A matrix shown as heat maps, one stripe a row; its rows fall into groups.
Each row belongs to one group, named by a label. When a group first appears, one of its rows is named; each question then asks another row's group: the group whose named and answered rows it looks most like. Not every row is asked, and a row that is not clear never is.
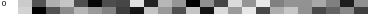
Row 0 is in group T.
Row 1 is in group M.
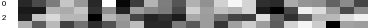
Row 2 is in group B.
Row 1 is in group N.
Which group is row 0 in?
N
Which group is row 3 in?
T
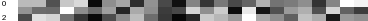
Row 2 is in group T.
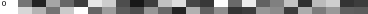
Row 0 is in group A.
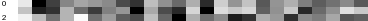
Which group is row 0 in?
M
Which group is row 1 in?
M
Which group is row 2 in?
B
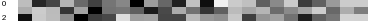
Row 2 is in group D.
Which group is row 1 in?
T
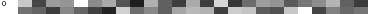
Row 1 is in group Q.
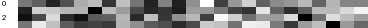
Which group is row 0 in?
Q
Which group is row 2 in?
D
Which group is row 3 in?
T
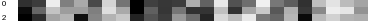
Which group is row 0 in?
B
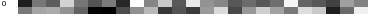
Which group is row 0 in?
N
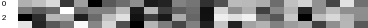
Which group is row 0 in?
T
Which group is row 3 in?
M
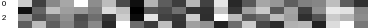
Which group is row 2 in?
D
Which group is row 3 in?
Q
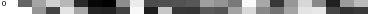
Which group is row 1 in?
T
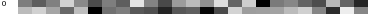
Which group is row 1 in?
T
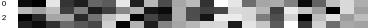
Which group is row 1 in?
T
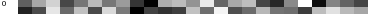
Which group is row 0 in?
Q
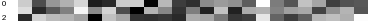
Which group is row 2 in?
B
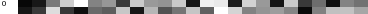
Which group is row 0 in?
N
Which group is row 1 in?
D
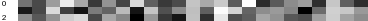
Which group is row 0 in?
N
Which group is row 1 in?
D
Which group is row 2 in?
B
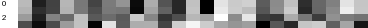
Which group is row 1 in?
M
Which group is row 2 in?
N
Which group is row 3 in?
N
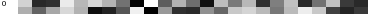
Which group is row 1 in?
T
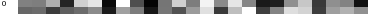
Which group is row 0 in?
Q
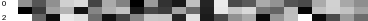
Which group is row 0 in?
B
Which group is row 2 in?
M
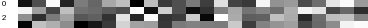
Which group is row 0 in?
D
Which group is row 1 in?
T
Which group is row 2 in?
D
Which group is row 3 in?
D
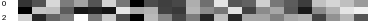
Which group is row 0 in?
B
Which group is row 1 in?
D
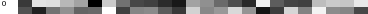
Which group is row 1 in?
N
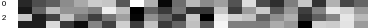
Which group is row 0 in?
N
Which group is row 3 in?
D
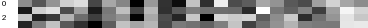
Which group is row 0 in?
B
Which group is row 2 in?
M
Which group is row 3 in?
D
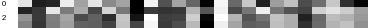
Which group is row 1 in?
B
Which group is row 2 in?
D
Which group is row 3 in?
D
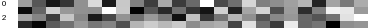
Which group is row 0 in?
Q
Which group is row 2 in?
M
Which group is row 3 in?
N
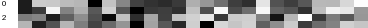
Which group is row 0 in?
B
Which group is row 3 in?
M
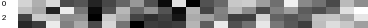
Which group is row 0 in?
T
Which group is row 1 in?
M
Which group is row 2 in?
B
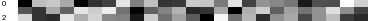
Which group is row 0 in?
D
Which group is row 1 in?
A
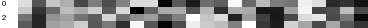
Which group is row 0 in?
T
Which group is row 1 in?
Q
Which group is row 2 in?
N
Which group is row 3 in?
N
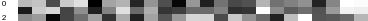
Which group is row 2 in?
Q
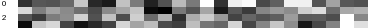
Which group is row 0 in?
Q
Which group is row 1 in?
T
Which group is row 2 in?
N
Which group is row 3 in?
D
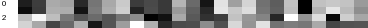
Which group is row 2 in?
T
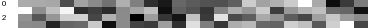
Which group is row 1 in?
T
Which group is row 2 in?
B
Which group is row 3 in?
Q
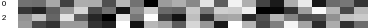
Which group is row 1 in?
N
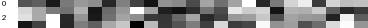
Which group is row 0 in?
Q
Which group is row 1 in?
T
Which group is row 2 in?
T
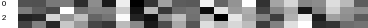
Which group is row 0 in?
Q
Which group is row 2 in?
Q
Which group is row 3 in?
Q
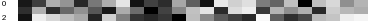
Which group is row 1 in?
Q
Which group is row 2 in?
B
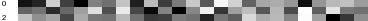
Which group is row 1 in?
Q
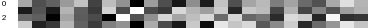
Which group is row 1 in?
N
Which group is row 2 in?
Q
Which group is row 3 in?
M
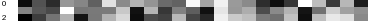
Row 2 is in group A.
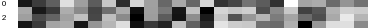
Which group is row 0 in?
N
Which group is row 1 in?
M
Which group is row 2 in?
M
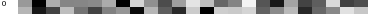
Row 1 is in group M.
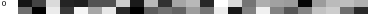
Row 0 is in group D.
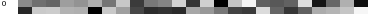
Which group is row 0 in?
Q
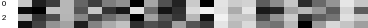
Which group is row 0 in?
M
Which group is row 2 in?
M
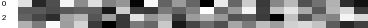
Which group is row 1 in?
Q
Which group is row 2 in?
N
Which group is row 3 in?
T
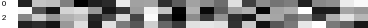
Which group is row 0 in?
D
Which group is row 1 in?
M
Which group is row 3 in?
N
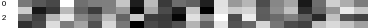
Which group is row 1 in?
M
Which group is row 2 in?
N
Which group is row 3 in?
B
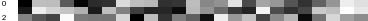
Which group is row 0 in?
D
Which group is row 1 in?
B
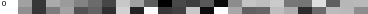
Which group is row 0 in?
T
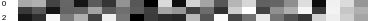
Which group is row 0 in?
Q
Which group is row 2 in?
B
